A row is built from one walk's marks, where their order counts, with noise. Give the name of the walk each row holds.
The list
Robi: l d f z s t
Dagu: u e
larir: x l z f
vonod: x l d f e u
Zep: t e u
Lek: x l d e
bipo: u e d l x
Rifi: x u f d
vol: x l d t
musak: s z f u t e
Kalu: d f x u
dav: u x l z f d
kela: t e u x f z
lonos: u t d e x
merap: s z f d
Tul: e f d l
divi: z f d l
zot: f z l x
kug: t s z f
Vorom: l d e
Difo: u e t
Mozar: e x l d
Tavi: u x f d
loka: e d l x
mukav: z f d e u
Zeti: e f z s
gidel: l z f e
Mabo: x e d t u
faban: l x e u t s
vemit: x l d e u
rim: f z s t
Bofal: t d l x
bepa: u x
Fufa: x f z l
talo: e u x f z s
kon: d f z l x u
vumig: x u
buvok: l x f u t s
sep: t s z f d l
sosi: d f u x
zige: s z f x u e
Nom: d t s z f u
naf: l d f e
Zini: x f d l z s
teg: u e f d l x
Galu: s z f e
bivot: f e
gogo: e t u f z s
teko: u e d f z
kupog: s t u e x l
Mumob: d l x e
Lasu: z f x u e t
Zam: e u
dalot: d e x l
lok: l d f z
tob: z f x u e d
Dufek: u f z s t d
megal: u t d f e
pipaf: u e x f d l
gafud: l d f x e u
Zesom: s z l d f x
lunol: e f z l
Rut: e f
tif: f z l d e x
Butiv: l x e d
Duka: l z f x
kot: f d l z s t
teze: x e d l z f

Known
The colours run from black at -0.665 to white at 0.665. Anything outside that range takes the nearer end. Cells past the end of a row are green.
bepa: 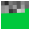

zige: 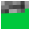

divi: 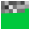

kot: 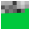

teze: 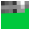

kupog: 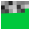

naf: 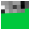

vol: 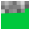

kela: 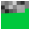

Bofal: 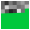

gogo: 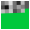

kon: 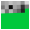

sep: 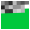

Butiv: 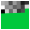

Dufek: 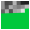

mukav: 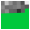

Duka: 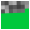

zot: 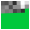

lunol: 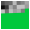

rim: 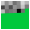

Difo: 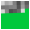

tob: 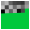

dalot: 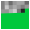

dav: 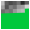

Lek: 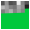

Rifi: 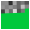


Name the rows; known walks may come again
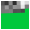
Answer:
zot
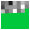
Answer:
Fufa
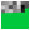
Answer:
Mumob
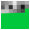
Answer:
Nom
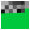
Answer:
tob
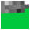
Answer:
mukav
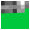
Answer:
teze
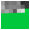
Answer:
Dagu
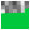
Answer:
Zini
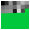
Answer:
loka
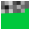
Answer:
talo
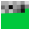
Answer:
kon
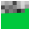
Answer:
kot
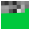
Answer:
bipo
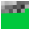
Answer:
Robi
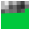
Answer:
gafud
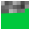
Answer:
musak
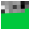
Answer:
naf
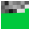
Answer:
kug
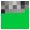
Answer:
lok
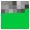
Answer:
bivot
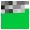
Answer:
sep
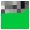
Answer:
gidel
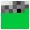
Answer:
Lasu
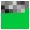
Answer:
kela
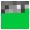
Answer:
Mozar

